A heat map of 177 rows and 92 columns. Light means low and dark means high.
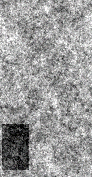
Ninth with the highest average: bottom left. Grain: blotchy. Mirror symmetry: none. Average level on the scale: 40%. Odd patch: higher, in the bottom left.
